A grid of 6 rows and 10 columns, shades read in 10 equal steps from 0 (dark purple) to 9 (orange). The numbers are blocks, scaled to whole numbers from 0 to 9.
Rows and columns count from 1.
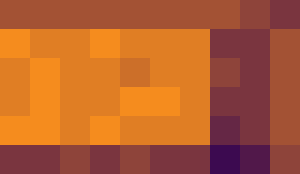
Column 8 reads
5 3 4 3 2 0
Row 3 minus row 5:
-1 0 0 -1 -1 0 0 2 0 0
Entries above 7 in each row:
0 7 6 7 7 0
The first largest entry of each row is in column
1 1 2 2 1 3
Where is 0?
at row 6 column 8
